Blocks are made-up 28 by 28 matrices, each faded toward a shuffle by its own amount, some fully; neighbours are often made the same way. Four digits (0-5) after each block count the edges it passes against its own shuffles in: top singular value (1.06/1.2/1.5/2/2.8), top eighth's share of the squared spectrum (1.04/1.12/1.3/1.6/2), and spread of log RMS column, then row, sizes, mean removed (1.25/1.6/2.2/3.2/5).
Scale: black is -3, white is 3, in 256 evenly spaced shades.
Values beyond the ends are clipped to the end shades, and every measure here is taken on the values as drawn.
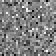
0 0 0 0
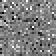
1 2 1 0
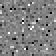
1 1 0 0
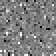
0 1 0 0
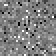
0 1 0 0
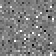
0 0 0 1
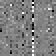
3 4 2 0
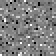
0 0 0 0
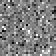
0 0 0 0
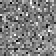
1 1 0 0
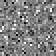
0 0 0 0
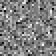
1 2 0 0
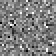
2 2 1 0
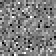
0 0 0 1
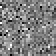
2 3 1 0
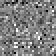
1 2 1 1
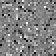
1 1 1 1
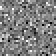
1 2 0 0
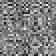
3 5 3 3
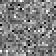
2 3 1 1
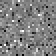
2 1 0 0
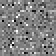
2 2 1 1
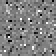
1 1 1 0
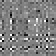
4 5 2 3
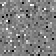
1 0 0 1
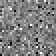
2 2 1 1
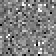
2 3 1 1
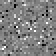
0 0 0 0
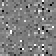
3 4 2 1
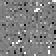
0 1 1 0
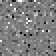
2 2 0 1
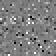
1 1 0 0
